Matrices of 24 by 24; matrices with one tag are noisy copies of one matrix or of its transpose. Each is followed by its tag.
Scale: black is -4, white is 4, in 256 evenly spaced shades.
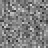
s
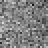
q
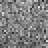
q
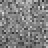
q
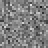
s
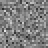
s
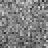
q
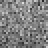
q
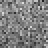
q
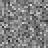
s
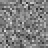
s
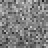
q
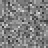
s
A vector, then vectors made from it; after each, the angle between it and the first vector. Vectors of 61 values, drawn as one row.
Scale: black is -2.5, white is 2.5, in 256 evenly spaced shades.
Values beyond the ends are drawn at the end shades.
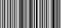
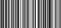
nearly opposite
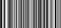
orthogonal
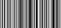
nearly parallel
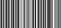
nearly opposite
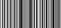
nearly parallel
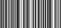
nearly opposite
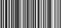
nearly opposite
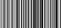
orthogonal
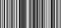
partly aligned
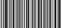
partly opposed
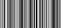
nearly parallel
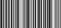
nearly opposite
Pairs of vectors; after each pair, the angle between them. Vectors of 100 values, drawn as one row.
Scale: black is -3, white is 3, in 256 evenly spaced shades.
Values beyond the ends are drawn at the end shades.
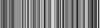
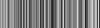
nearly opposite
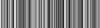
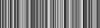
nearly opposite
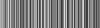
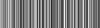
nearly parallel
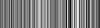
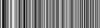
orthogonal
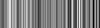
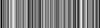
partly aligned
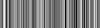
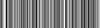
partly aligned
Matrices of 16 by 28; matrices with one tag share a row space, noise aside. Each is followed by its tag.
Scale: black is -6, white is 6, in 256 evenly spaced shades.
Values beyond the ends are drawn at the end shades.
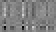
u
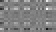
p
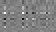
u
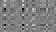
u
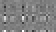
u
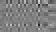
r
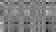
p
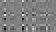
u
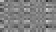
p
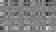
p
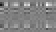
p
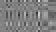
r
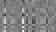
u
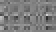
p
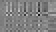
r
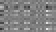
p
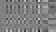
r
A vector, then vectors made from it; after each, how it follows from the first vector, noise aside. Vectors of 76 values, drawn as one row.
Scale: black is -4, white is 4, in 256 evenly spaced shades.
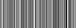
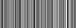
negated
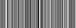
wrapped around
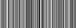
wrapped around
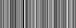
wrapped around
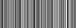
negated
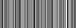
negated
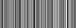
negated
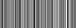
negated
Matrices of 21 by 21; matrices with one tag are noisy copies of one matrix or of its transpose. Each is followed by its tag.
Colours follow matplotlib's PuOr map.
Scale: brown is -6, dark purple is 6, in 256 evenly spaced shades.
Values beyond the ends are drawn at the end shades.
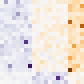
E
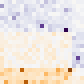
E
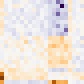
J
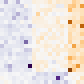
E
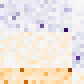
E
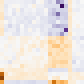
J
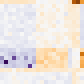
J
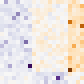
E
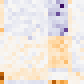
J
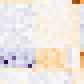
J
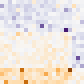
E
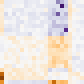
J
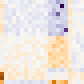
J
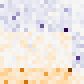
E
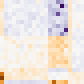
J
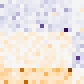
E
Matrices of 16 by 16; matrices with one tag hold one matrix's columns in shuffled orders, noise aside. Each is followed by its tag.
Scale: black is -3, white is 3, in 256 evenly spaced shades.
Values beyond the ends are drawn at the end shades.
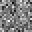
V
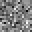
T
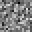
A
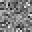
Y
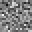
Y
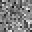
T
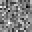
T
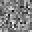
T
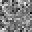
V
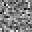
Y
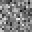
A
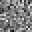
V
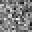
A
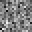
T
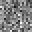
T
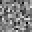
A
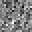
T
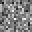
A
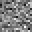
Y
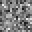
A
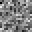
V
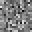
T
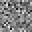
Y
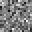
V
